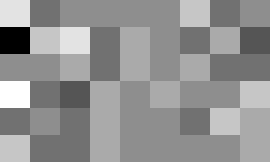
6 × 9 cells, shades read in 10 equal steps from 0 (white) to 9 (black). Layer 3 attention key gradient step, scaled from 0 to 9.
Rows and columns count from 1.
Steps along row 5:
down up down up same up down up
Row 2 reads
9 2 1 5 3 4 5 3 6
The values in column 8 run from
2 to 5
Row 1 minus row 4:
1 0 -2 1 0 1 -2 1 2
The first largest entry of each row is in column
2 1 4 3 1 2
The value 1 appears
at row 1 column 1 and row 2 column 3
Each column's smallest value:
0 2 1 3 3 3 2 2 2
